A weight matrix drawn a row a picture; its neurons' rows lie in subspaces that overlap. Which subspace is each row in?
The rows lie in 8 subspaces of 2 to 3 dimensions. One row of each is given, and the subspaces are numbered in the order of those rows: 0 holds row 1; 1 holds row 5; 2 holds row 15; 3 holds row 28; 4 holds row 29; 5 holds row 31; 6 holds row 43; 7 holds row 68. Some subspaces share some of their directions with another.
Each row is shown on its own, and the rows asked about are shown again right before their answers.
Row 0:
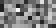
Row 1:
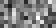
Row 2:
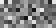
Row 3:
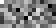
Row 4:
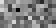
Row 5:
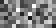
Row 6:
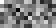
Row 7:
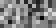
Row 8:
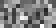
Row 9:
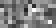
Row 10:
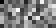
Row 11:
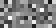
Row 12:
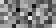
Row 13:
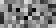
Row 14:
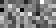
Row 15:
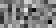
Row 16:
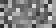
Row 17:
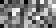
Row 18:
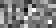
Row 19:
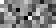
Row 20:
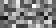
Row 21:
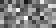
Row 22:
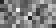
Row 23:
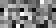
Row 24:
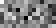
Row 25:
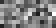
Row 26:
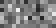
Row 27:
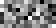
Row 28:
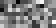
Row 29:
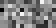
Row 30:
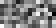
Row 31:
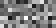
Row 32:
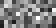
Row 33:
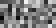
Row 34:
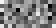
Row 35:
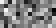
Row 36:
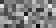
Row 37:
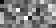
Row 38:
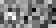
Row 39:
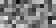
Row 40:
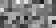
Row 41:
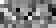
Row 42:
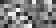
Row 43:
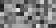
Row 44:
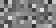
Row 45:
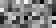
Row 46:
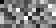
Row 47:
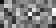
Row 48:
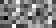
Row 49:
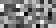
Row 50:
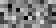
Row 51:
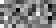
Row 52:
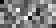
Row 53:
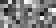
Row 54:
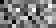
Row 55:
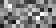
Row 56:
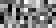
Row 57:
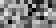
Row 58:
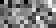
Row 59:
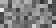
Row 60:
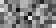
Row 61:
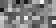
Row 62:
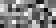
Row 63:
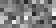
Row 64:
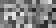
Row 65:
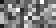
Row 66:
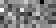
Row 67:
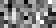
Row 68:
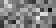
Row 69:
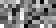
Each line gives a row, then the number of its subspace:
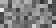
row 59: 5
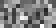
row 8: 0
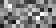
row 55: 7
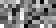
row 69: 0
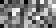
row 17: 0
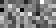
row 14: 4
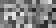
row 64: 4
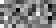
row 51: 5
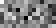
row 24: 4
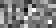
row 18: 2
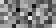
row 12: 1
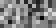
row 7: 2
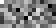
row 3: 6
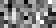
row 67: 0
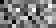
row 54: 3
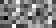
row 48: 1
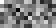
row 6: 4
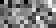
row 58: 0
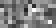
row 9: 2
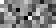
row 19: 1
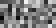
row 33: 2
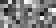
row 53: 7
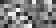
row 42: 4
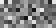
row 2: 5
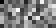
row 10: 0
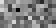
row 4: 3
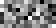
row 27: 6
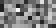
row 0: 6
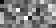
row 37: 7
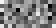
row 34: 5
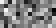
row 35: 7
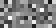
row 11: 5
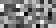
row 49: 6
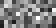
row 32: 7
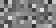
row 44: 5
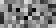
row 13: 2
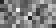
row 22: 1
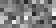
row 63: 3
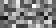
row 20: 1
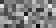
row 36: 6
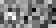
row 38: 4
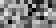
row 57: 2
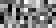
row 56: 2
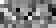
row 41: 7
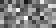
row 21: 7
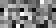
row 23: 4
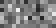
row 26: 2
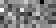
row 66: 4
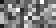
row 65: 0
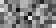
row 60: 1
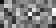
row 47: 7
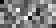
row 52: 1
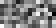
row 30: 3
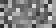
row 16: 5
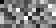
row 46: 6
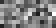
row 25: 3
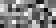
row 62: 3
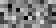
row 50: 0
